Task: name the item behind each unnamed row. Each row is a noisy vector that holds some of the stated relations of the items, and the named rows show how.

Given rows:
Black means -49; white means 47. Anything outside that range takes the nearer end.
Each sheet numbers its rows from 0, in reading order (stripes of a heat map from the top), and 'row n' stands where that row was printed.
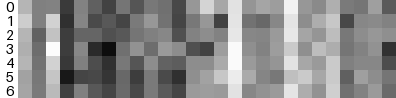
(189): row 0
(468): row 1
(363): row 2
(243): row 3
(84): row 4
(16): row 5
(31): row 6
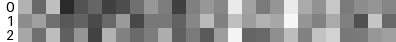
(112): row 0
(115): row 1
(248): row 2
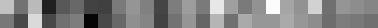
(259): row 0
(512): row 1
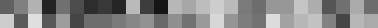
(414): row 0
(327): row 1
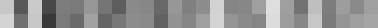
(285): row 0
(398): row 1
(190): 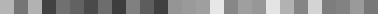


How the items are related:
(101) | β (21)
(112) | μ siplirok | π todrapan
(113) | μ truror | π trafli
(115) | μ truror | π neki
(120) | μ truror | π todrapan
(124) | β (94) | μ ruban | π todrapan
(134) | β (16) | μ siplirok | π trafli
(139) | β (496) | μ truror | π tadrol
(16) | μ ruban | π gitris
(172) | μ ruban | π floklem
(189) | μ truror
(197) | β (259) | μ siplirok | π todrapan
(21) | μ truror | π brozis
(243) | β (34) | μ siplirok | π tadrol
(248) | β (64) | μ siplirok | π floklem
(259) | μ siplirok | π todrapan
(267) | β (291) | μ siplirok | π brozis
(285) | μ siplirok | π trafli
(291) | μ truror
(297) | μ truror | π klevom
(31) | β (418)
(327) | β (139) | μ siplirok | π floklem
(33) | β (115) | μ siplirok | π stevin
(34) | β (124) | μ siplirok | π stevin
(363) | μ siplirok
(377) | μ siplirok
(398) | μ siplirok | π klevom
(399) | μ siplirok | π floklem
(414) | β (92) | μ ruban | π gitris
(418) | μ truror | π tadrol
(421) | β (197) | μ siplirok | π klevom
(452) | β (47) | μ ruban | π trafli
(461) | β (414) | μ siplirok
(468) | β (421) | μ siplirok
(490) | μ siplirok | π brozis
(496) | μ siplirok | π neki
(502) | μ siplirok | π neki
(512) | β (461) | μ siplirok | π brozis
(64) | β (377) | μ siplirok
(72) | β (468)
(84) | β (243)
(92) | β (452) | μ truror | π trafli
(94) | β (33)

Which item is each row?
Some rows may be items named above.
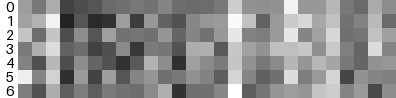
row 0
(502)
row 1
(124)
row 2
(399)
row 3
(94)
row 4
(461)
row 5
(421)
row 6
(64)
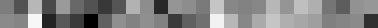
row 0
(461)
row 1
(34)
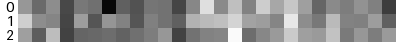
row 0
(21)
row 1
(297)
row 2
(377)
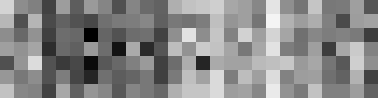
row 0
(297)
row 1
(496)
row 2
(21)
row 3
(452)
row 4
(33)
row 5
(418)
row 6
(297)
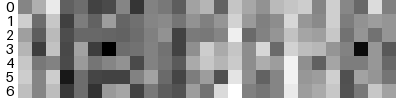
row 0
(94)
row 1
(398)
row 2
(377)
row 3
(139)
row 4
(113)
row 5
(197)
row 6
(172)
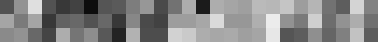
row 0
(33)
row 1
(47)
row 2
(92)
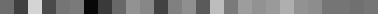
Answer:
(512)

